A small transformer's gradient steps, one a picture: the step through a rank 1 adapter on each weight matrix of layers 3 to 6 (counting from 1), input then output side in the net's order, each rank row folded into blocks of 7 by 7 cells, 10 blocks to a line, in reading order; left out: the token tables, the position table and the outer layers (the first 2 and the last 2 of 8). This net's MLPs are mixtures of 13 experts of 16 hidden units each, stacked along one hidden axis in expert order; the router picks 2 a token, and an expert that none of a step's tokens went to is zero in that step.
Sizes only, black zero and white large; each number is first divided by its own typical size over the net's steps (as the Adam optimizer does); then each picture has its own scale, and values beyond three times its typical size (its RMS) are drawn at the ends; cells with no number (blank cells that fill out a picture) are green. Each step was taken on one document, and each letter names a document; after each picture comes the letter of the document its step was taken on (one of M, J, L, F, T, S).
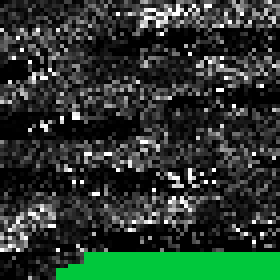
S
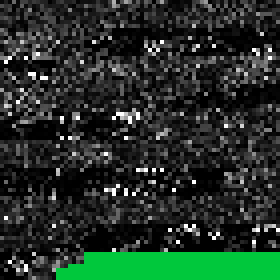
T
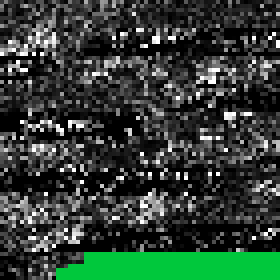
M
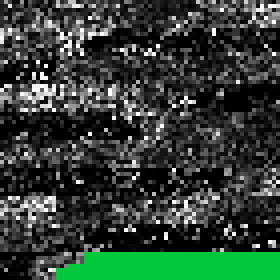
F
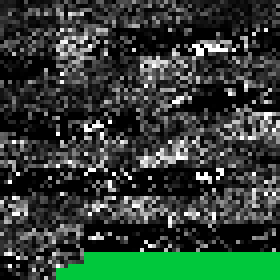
M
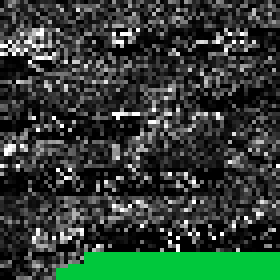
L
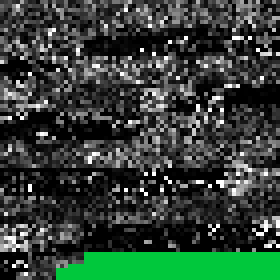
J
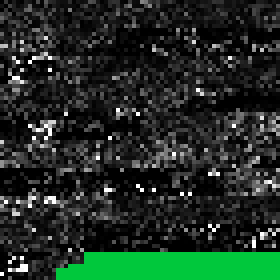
S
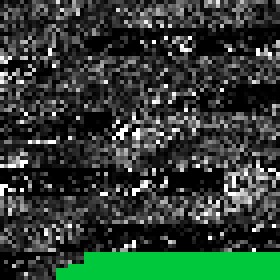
J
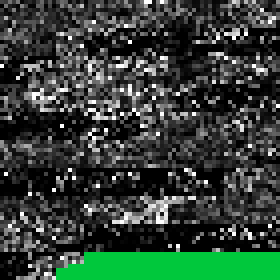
F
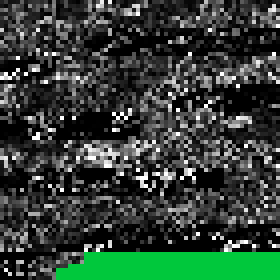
F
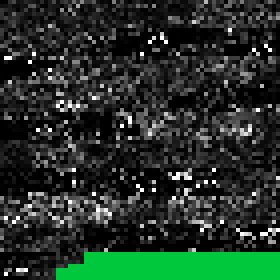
S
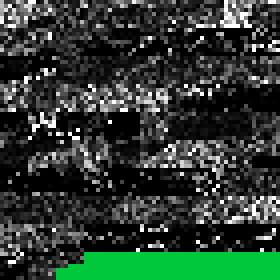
M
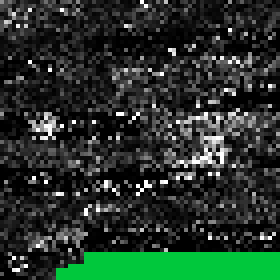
S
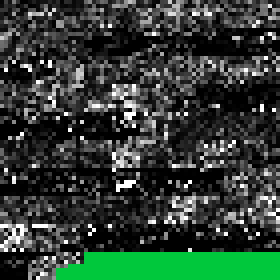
F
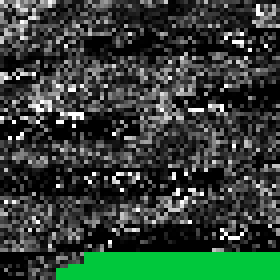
F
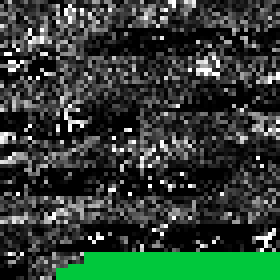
M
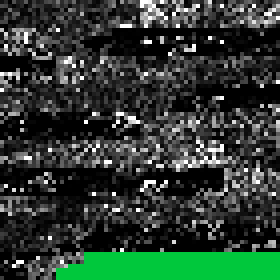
J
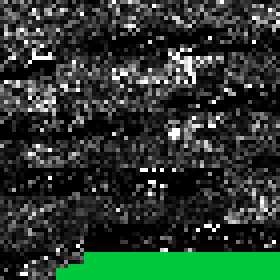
T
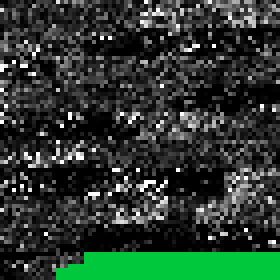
J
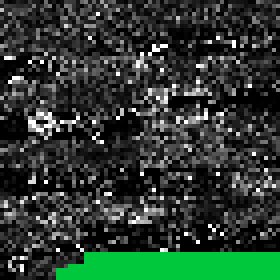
S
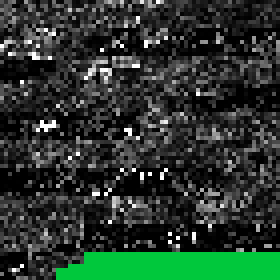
L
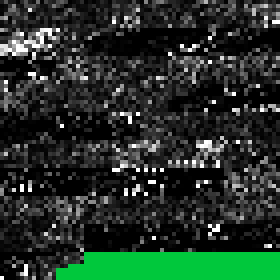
T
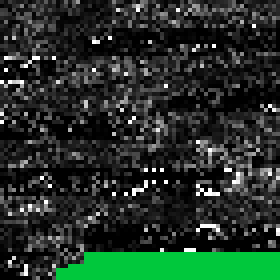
T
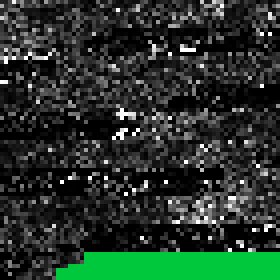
J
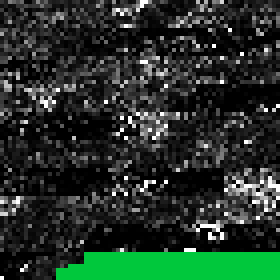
J
